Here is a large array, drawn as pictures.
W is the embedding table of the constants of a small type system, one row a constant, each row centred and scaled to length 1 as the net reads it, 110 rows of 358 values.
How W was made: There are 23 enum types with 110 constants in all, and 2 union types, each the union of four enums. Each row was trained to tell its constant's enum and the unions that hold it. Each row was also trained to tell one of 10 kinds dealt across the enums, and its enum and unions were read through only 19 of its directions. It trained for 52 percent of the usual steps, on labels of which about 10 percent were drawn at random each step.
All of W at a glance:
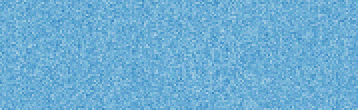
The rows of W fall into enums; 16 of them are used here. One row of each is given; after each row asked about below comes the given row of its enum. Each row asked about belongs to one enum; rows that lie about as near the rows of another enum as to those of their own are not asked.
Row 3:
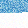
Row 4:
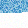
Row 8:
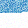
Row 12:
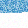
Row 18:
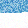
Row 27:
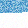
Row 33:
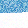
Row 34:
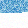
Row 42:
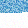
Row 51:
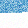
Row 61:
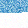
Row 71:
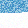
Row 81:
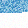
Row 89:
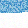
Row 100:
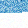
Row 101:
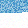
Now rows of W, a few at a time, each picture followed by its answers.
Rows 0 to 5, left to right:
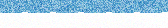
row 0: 4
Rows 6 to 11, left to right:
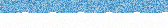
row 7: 12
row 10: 18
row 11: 101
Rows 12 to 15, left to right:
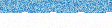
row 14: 89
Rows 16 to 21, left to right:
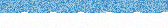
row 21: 4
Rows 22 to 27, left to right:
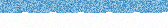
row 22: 4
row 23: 71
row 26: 71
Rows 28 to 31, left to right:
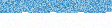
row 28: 81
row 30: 27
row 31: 81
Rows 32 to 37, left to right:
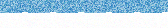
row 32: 3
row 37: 81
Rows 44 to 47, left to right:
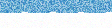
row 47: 42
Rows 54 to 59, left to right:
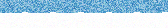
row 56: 71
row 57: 12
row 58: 101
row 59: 89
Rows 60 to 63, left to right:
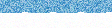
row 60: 81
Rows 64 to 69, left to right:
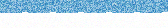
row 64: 89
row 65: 27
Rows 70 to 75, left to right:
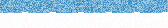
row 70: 42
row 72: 89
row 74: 71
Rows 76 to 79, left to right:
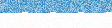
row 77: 101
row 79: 4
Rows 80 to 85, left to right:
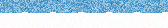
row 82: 89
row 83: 4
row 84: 12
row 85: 81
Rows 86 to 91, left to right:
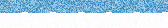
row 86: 18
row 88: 34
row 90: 71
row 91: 8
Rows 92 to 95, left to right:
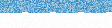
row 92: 101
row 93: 34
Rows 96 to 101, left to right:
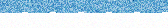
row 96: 27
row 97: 8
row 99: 42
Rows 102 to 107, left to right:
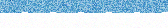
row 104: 3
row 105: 34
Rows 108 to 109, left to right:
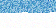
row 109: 101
